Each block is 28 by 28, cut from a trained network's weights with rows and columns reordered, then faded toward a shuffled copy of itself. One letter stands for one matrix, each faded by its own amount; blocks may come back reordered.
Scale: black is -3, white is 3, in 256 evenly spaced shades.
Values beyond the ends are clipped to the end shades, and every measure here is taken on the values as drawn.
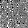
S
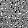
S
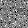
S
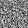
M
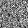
M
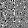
S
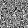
M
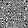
S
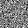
M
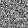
M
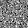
M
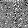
S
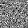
M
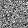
M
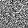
M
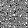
S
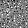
S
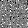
S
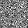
M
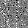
S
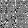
S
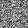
M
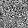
M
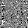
S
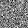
M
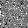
S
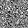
M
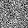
M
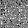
S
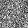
M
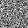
M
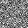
M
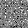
S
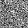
M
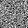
M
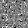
S
